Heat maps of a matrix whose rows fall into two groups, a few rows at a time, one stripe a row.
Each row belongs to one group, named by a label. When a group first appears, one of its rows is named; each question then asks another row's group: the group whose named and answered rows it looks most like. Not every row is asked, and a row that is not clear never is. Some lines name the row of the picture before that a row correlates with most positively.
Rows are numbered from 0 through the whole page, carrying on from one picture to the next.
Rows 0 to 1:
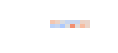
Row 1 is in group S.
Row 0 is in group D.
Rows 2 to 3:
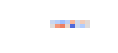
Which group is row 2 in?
S
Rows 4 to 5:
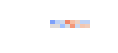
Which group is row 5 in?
S
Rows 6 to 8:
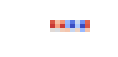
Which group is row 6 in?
D
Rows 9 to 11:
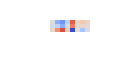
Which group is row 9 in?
S
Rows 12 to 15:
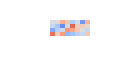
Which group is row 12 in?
D
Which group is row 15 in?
D
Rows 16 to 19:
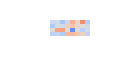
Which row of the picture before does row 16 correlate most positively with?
13
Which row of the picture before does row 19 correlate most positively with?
14
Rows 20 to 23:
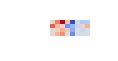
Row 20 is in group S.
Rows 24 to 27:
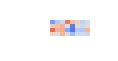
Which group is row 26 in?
D
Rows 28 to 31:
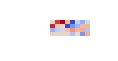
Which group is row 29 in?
D
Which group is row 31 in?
D
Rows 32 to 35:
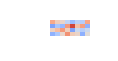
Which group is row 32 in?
D
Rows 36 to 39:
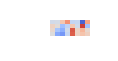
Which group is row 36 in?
D
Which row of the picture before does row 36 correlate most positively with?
35
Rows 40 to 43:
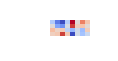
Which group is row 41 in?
S
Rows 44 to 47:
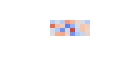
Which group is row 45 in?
D
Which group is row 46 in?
S
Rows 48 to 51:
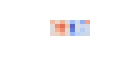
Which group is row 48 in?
D
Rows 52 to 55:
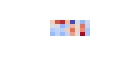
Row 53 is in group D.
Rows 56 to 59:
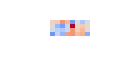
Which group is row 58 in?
S
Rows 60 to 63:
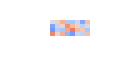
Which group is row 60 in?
D
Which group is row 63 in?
D
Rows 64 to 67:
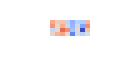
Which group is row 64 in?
D
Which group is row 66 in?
D
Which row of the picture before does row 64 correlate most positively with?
63
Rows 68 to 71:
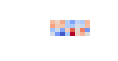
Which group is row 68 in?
D
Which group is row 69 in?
D
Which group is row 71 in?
S
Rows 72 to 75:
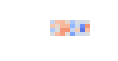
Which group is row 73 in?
D
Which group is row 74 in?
D
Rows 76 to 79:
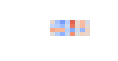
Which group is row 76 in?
S
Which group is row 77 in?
S
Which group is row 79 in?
S
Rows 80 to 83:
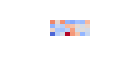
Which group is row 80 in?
D
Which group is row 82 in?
S
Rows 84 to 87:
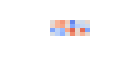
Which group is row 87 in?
S
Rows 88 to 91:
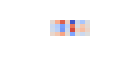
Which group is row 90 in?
S
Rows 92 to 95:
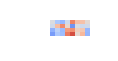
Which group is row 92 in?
S
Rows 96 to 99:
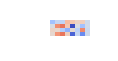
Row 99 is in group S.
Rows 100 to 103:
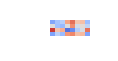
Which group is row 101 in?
S
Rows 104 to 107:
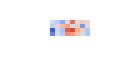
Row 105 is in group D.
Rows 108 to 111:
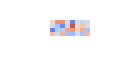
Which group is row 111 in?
D
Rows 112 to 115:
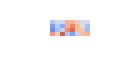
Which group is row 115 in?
D
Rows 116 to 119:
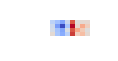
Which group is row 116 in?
S
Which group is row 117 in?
S
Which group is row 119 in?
S
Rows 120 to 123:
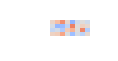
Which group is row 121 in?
S
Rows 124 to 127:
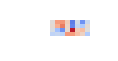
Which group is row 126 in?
S
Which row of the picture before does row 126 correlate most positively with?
121
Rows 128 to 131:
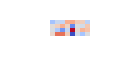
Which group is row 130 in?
S
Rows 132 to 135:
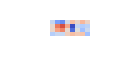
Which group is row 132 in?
S
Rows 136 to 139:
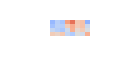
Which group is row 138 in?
S
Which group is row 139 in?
D
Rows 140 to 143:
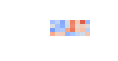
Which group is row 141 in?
S
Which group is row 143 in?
D
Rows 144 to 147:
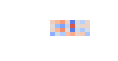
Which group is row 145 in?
S
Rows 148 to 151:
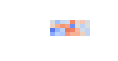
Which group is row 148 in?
S
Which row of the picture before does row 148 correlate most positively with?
145
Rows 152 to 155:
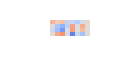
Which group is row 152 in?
D
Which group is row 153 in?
S
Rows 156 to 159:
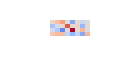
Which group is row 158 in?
S
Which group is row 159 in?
D
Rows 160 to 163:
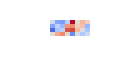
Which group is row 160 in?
S
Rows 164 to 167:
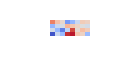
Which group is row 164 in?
D
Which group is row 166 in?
S
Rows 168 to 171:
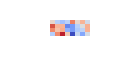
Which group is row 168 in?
S
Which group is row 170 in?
D
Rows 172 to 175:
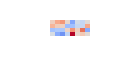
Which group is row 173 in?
D
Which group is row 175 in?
S
